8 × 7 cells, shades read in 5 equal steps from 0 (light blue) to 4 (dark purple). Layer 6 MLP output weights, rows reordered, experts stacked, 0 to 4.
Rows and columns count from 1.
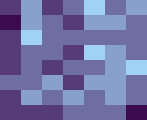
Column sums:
24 12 18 18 10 11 15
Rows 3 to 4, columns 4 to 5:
2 2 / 3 0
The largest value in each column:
4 3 3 3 2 2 4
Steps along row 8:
same same down same same up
